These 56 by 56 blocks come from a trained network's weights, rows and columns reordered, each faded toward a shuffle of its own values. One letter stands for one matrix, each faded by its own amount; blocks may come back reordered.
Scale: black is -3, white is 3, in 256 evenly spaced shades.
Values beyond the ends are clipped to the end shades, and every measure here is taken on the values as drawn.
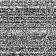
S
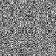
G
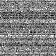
S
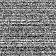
S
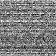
S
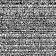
S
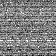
S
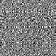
G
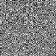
G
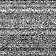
S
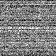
S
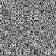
G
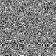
G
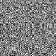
G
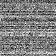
S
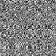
G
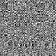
G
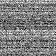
S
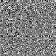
G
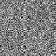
G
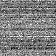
S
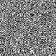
G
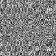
G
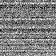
S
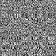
G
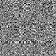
G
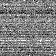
S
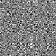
G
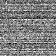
S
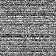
S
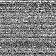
S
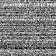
S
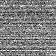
S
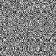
G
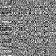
G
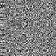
G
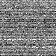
S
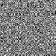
G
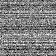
S
